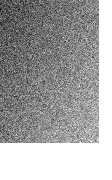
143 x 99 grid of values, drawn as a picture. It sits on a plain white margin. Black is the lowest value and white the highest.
The top left is the ninth with the lowest average. The halves do not mirror each other. Overall the values sit about 50% of the way up the scale. There are no regular stripes. The texture is fine-grained noise. The field climbs toward the bottom right. The bottom right is the ninth with the highest average. No single row or column stands out from its neighbours.
